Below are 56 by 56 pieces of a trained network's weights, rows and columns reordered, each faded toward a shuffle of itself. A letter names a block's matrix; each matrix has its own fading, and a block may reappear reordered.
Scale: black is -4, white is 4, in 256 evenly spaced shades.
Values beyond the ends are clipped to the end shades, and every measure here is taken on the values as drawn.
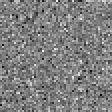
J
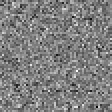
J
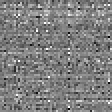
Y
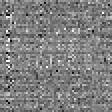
Y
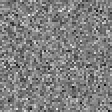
J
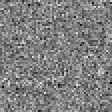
J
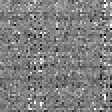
Y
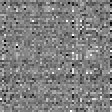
Y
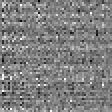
Y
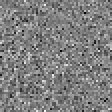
J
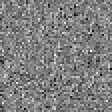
J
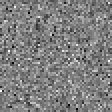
J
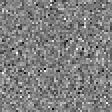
J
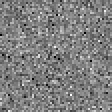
J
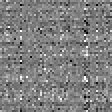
Y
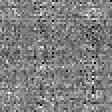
Y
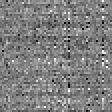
Y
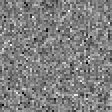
J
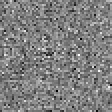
J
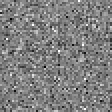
J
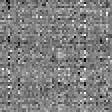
Y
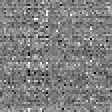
Y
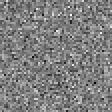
J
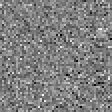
J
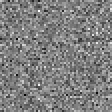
J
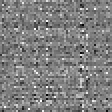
Y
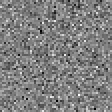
J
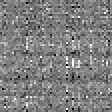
Y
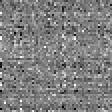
Y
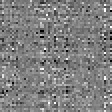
Y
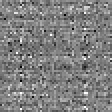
Y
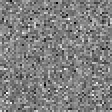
J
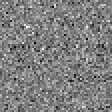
J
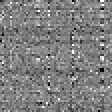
Y
